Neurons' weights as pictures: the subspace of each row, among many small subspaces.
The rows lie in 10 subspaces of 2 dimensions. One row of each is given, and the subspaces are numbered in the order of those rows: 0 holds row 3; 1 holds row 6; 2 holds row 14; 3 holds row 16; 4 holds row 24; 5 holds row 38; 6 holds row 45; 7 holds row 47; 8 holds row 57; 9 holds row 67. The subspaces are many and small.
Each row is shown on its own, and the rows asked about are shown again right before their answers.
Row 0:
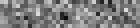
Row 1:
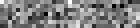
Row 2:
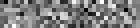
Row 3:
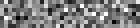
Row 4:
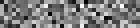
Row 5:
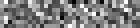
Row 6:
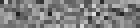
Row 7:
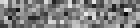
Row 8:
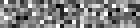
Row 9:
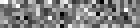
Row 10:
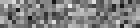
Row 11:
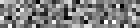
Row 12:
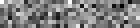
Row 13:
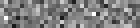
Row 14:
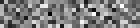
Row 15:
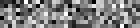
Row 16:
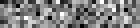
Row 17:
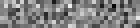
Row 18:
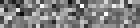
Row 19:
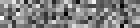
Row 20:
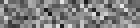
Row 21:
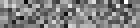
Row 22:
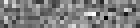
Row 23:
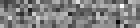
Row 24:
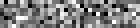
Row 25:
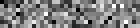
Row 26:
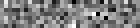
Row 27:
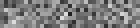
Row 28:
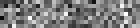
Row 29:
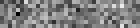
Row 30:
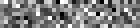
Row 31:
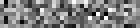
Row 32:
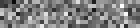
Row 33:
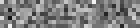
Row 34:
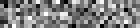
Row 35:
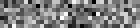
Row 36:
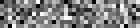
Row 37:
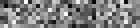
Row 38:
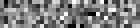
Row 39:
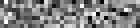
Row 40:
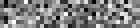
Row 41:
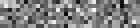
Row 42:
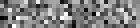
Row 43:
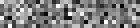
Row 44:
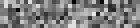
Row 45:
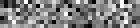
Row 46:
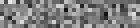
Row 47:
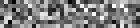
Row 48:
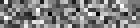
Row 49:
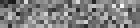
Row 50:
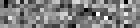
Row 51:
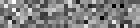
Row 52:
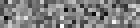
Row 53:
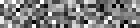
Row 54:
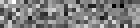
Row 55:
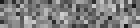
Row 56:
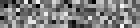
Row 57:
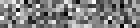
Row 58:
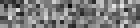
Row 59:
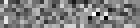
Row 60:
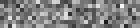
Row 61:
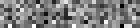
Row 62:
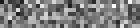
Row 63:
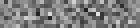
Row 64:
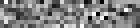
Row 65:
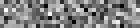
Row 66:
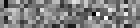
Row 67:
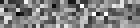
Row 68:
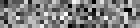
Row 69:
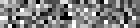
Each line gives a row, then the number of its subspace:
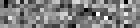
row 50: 9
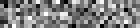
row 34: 2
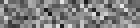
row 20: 2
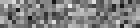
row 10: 5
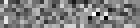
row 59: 9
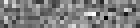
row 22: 1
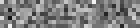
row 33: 4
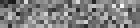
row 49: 7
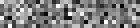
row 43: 0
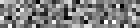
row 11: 0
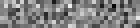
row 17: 5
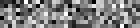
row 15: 8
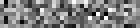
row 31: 9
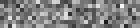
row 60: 0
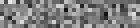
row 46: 4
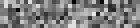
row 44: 5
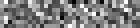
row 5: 7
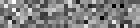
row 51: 7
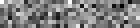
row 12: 1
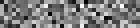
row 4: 2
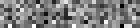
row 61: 0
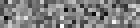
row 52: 0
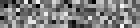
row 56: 8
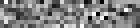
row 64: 1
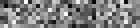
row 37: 6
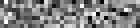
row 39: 1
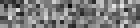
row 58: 5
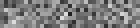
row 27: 6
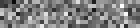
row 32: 7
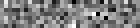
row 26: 5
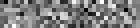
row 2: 2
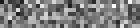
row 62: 5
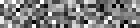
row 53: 2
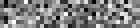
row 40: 6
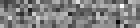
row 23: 9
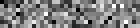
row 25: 2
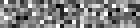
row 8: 4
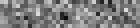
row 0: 3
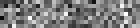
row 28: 8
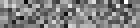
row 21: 6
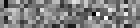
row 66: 9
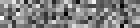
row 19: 8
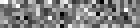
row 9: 3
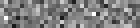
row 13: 0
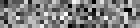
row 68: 7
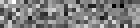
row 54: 7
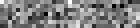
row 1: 1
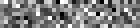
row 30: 3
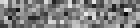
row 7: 1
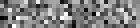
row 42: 4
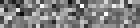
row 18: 9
